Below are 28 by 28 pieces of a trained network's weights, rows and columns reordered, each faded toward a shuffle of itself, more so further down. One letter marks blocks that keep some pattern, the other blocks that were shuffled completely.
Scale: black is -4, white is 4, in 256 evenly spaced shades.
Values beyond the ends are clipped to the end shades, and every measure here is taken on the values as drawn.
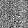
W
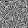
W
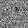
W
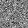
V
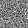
V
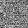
W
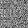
W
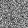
V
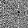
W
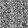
W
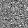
W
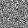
W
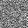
W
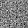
W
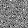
V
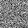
V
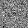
W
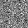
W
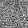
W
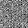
W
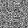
W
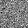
V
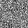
W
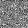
W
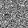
W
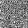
W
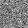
V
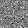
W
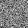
V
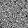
V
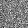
V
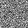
V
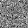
W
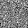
V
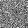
V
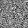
W
